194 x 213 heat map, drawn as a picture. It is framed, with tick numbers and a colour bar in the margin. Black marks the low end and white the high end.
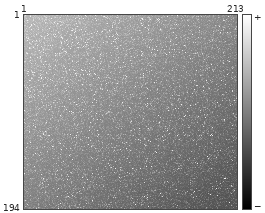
Neither half mirrors the other. The top left is the ninth with the highest average. No row or column stands out. The grain is fine, like static. The bottom right is the ninth with the lowest average. Values rise toward the top left. No regular stripes run through it.
